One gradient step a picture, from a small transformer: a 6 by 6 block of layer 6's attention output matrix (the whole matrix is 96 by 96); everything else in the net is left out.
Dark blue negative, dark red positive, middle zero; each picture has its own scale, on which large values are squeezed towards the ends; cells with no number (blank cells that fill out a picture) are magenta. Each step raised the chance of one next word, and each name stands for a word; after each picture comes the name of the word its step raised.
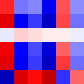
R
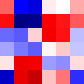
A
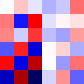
R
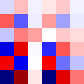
R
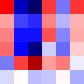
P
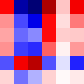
P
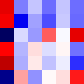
A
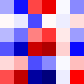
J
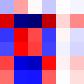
J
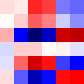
A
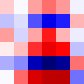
P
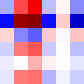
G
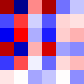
P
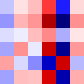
G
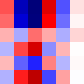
R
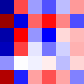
J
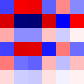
J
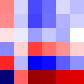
R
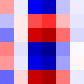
A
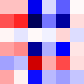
G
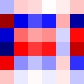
J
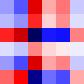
A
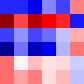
J
